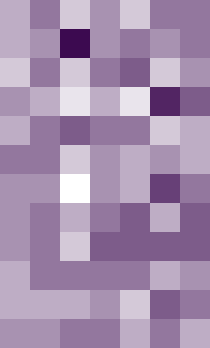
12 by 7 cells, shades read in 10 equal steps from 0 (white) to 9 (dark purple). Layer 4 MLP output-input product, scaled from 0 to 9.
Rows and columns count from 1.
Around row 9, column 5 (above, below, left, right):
6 5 6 6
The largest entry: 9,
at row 2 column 3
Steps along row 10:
up same same same down up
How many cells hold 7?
1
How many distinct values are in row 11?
5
